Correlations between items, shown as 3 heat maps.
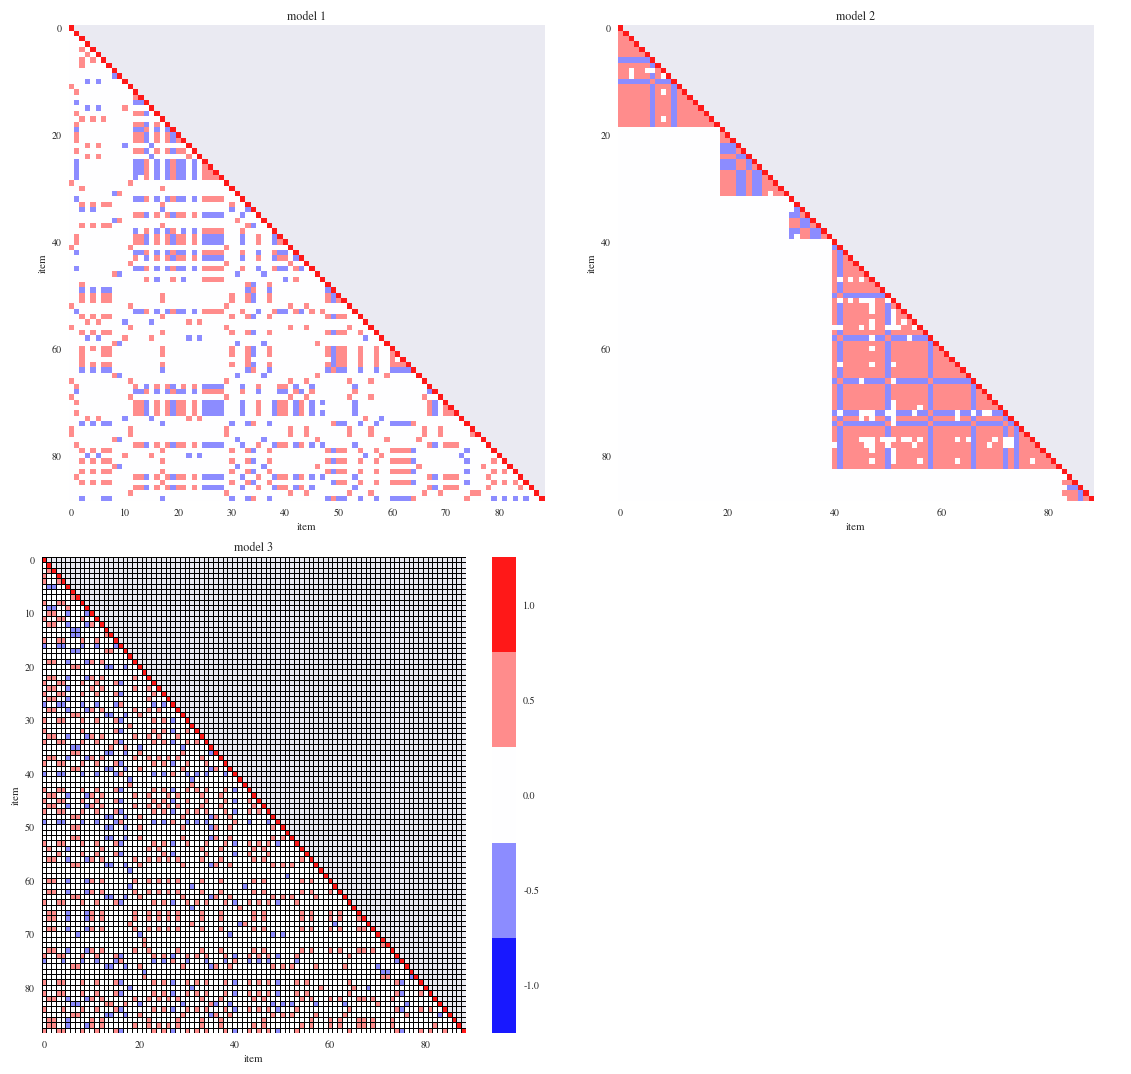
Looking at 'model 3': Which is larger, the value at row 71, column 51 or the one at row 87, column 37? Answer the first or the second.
the second
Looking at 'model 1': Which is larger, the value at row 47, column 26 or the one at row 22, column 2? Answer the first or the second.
the first
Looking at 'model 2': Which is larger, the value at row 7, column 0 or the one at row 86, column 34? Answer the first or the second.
the first
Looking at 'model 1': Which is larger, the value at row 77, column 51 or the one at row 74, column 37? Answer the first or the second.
the first
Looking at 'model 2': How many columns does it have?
89
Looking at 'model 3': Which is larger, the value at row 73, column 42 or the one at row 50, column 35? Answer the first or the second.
the first
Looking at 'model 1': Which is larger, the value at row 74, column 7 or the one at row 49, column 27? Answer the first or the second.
the second
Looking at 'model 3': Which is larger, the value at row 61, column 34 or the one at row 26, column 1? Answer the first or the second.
the second
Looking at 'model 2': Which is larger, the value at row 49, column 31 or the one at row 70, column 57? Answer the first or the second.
the second
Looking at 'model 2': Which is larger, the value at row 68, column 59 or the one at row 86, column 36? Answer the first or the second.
the first
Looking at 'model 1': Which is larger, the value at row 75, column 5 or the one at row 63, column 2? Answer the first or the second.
the second
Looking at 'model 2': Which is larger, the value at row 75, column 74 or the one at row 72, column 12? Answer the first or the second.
the second
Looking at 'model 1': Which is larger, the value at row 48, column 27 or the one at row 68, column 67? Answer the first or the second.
the first
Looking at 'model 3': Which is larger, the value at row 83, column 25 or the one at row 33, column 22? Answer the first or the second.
the second
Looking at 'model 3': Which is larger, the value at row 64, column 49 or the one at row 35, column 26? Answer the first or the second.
the second
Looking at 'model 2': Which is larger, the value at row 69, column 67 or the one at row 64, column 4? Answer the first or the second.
the first
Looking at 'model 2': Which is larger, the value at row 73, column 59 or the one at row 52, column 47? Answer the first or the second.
the first
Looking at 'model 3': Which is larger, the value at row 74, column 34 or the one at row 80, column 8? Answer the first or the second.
the first
